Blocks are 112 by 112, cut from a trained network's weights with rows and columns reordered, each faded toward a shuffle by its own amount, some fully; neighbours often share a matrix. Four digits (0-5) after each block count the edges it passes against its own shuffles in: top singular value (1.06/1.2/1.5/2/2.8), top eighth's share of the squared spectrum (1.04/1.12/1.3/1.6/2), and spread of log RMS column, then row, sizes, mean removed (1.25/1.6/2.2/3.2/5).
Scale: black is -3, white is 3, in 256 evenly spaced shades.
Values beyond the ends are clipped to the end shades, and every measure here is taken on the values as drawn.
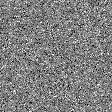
0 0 0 0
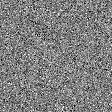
1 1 0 0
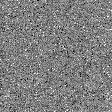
2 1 0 1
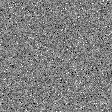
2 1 0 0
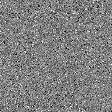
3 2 0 1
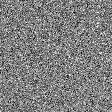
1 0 0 0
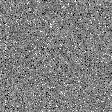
1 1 0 0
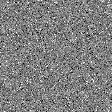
2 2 1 1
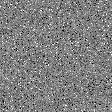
0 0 0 0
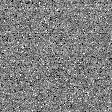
1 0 0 0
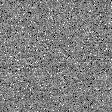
1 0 0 0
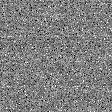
1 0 0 0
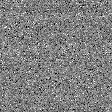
1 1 0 0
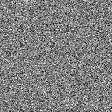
3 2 0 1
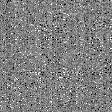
3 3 1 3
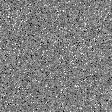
1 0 0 0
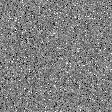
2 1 0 0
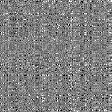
4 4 2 3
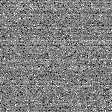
3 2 0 1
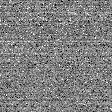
3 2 0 1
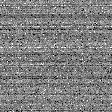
4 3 1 2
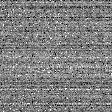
4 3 1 2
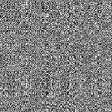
4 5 3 3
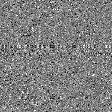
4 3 1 2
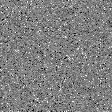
1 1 0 0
